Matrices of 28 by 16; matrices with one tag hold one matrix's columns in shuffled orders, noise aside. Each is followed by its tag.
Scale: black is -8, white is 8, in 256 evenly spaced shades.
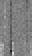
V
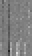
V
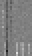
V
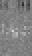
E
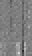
V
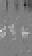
E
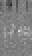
E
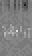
E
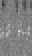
E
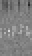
E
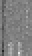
V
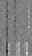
V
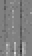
V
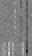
V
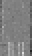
V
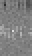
E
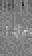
E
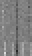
V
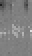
E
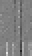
V
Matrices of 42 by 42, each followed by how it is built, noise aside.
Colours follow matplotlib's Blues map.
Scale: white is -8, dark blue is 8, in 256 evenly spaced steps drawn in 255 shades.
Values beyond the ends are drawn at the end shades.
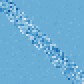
banded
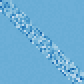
banded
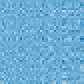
low rank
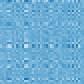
low rank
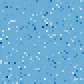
sparse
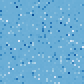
sparse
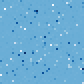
sparse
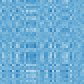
low rank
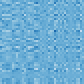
low rank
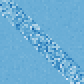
banded
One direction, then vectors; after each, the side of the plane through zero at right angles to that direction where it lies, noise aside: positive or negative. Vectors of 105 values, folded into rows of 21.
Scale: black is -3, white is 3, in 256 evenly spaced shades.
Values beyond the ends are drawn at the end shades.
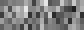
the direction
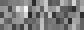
positive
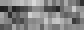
negative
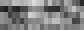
negative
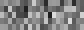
negative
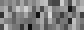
positive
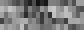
negative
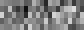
negative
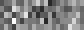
positive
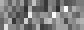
negative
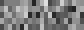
positive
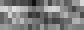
positive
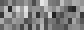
positive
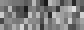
negative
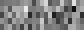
positive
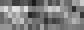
positive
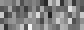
negative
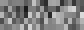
negative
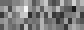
positive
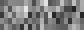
positive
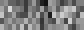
negative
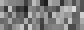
negative
